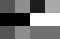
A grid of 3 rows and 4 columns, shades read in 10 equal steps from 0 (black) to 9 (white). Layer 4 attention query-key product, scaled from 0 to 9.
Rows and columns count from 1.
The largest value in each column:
3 5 9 9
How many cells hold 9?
2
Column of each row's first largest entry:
4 3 2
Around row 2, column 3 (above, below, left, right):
1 4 0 9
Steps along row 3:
up down same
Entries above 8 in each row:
0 2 0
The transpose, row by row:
3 0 3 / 5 0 5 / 1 9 4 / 6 9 4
